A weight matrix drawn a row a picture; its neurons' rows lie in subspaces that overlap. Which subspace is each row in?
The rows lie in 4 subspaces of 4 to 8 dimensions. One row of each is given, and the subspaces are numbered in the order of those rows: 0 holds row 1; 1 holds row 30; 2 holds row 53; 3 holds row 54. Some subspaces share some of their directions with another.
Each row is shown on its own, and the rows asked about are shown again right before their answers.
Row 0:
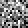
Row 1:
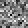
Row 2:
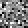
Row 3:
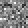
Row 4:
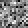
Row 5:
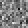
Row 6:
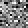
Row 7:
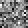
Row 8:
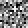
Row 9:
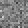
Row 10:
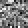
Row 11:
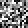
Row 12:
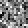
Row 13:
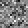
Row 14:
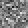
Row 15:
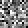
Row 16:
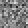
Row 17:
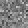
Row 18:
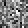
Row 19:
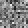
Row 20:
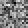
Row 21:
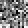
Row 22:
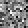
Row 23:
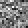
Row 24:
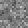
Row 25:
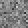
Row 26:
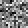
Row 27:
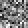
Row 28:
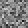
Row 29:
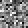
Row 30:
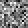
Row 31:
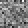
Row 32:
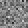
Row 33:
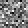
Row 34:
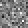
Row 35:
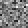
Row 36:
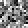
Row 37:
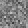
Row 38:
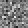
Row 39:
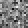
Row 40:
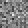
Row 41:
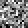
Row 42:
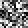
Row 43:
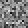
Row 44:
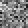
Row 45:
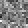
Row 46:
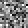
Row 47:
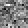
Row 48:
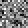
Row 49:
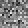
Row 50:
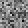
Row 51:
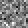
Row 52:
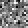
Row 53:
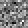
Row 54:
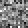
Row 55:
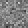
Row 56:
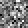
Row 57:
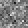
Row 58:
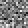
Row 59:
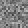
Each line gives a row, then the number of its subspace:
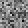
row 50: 3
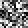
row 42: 2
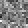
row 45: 2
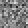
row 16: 2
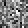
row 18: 3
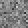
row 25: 1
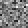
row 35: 1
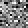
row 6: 1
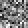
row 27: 3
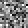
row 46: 3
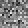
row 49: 0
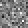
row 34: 2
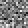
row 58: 2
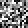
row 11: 2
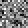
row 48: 3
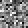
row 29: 3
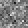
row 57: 0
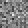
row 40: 1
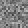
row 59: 3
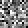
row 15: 3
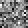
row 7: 1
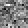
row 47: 3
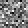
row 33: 1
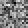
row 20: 3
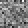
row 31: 3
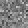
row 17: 0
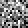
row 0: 0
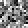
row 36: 2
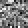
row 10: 3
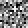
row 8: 2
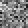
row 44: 1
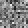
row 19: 2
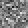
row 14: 3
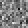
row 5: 2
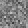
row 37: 1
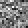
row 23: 3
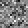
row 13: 0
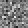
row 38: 1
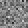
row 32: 3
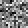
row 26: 3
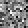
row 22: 1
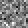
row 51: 2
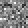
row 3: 2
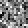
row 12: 2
